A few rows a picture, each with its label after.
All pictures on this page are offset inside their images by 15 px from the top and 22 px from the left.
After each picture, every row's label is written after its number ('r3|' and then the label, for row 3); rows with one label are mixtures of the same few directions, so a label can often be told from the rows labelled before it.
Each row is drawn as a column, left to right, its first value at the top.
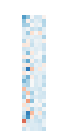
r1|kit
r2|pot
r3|pot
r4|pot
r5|pot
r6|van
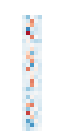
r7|van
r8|pot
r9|van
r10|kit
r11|van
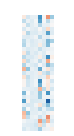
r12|pot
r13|pot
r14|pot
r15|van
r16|kit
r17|kit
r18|pot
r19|van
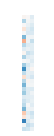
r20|kit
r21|van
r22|kit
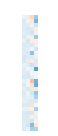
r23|van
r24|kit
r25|van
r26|kit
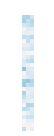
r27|kit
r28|van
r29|van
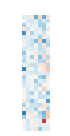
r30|pot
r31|pot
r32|pot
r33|van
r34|van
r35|kit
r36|pot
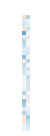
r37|pot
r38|pot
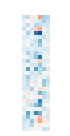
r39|pot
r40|pot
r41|kit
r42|pot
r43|pot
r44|kit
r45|kit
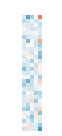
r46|kit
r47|van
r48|pot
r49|pot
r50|van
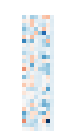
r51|kit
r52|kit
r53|van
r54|pot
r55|pot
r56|pot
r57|kit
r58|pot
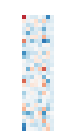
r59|van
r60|pot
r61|kit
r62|van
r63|pot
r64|kit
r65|van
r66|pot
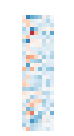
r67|kit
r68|van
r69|pot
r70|pot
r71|pot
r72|pot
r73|kit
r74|pot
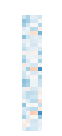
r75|van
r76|kit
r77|pot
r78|pot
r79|pot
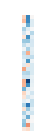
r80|kit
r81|van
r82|pot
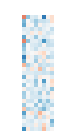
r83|van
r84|van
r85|pot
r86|van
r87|pot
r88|van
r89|pot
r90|kit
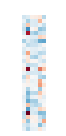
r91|kit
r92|pot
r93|pot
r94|pot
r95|kit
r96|kit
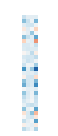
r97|kit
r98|van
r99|pot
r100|kit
